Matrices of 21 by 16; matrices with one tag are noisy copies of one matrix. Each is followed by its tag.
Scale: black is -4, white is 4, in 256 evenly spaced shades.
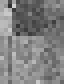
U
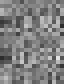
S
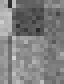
U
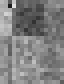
U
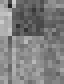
U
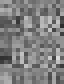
S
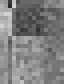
U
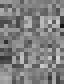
S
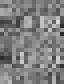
S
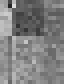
U
